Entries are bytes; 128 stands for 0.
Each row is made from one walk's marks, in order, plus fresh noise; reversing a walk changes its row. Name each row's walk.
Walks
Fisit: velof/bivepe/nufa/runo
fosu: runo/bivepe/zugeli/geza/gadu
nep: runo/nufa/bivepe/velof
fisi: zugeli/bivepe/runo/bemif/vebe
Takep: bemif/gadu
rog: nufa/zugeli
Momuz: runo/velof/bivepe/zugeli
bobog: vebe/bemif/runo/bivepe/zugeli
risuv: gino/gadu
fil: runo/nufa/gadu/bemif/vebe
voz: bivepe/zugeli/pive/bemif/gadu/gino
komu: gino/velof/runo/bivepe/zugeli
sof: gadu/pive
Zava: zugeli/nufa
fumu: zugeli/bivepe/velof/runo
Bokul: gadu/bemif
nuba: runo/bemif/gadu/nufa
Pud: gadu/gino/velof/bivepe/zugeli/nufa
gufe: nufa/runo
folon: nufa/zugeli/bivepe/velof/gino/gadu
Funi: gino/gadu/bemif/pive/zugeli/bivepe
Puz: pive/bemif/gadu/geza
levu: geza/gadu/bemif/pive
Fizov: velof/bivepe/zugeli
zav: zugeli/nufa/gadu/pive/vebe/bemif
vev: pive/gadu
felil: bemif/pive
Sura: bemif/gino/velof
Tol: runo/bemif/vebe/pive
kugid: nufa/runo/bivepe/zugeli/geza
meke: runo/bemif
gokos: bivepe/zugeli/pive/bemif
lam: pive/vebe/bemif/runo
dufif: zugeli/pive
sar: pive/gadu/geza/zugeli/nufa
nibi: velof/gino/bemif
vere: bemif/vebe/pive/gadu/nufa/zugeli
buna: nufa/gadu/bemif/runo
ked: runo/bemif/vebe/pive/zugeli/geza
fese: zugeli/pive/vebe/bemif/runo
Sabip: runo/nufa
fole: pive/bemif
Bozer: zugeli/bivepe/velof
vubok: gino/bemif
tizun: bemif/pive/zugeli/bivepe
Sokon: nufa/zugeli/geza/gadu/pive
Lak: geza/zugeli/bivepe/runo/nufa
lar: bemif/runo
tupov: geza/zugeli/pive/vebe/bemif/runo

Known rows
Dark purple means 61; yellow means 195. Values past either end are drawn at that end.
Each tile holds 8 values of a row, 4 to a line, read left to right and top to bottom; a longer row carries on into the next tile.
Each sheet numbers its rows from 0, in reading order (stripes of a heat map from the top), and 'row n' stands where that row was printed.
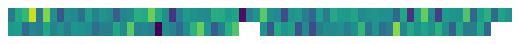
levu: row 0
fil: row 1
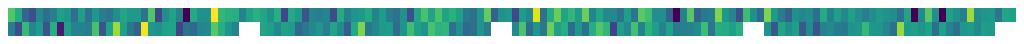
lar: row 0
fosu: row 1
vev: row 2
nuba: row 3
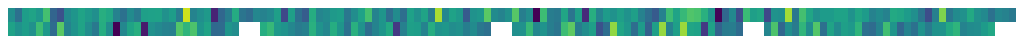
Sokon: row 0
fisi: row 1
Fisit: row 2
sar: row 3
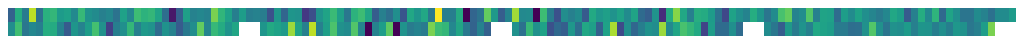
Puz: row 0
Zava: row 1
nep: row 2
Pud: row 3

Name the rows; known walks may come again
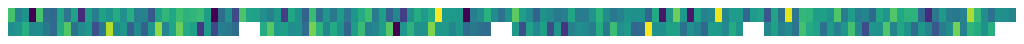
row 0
Fisit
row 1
fumu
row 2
nuba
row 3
Puz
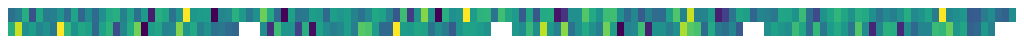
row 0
Bozer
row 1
meke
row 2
rog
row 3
Sokon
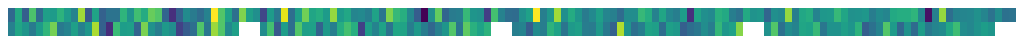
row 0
felil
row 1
vev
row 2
Funi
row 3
sar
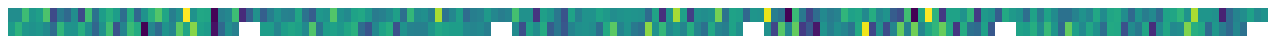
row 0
Lak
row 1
zav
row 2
fil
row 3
Sabip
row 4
folon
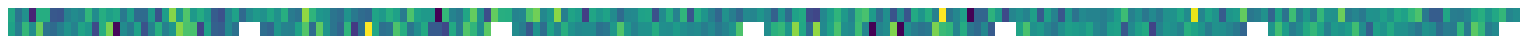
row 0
kugid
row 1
Sura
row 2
Pud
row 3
Zava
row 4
fisi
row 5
tizun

